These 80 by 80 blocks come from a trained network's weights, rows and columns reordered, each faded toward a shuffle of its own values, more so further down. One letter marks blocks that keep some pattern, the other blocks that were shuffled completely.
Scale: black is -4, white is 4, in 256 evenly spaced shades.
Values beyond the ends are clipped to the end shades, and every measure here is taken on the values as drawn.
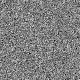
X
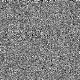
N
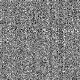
N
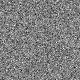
X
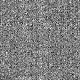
N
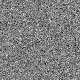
X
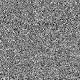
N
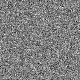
X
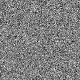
N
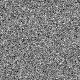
X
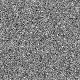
X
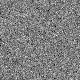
X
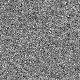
X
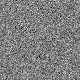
X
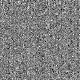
N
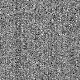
N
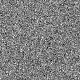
X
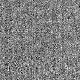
N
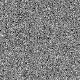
N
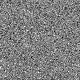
X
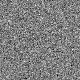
X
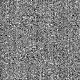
N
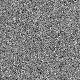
X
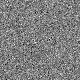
X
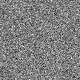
X
